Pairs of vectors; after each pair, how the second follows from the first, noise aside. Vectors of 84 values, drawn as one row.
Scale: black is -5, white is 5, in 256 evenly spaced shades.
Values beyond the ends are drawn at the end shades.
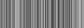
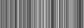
sign-scrambled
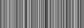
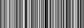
scaled up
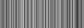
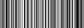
scaled up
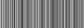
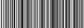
scaled up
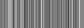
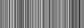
sign-scrambled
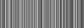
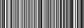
scaled up
